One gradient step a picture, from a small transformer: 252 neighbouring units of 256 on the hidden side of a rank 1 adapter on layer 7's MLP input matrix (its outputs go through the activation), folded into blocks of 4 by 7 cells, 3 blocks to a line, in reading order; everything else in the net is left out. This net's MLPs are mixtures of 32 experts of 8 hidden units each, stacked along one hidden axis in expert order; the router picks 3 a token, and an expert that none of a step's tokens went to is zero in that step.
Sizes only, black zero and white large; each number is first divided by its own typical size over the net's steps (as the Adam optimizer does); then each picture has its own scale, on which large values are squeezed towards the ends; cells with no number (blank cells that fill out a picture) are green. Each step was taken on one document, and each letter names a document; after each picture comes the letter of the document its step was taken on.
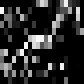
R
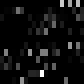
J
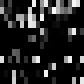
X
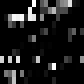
X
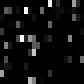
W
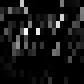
J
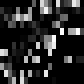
X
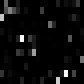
W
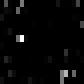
W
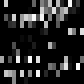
X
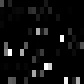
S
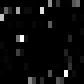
W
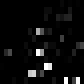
S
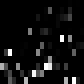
S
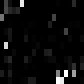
W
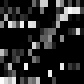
R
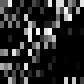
R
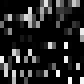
X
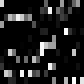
X
